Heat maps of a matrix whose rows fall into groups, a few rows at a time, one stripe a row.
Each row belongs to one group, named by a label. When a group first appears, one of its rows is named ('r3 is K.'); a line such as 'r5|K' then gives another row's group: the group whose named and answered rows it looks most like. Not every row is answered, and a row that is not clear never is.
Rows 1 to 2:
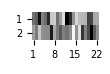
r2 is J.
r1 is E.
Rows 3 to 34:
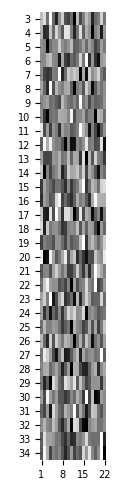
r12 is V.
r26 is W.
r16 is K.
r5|E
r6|J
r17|W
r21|K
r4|W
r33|V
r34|V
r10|E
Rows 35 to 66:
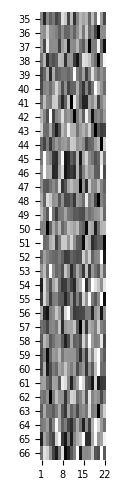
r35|E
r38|E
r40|K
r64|K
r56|W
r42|W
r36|J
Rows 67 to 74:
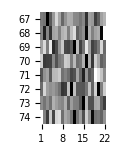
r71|K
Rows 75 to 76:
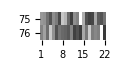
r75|J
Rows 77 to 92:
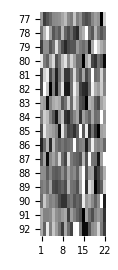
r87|E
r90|V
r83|E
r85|J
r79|K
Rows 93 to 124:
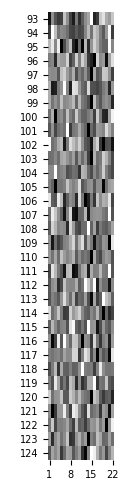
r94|V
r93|K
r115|J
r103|K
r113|K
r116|W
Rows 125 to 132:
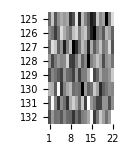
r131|J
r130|W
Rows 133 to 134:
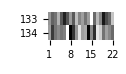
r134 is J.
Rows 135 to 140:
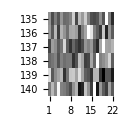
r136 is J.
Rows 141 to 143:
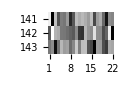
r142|V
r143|E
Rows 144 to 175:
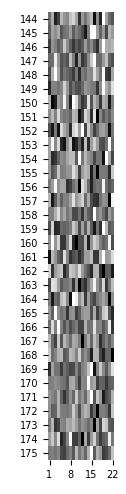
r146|K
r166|V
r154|E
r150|W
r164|W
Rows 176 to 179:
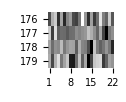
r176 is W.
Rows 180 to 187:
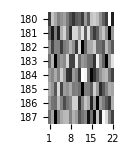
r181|W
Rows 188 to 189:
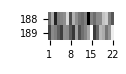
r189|K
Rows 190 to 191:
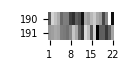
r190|V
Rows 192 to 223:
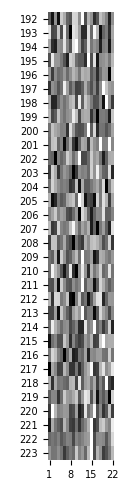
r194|W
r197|K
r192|W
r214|V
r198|E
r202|E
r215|K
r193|W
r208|V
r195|J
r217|K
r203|V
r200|J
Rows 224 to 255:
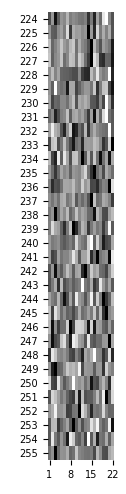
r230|E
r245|J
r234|W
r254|J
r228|V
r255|E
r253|V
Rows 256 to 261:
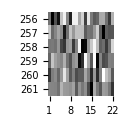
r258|E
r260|K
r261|K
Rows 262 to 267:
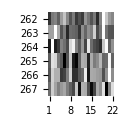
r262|K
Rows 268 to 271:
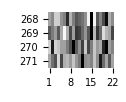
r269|K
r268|J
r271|W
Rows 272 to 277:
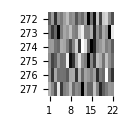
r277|W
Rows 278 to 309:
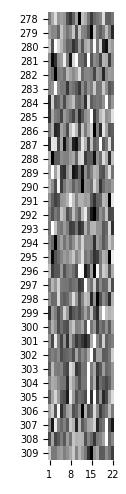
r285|K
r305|J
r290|W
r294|E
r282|E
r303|J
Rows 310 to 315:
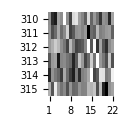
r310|W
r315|J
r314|K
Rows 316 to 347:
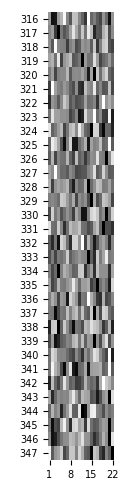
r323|V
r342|K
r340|V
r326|E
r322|K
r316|W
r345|W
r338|V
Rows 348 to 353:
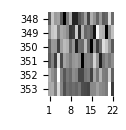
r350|K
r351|W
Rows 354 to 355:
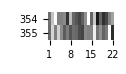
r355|V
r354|J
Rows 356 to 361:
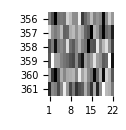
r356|E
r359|V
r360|E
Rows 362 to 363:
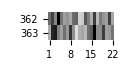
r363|E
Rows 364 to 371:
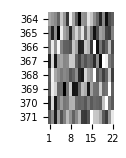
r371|E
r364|J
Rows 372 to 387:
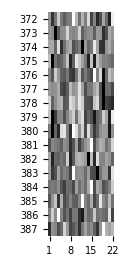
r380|W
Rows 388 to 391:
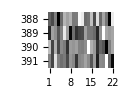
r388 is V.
